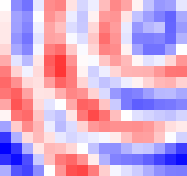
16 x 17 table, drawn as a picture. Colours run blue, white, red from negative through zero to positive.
Rings: centred on the top right. Ninth with the highest average: middle left. Lone odd cells: none. Mirror symmetry: none. Average level on the scale: 50%.
